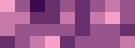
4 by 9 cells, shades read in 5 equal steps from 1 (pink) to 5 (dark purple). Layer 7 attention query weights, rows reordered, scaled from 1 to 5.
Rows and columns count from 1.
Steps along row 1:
up up down down up down down up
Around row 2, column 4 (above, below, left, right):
4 3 4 2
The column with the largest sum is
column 6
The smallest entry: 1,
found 3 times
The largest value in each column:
4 3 5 4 4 4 3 3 4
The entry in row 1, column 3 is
5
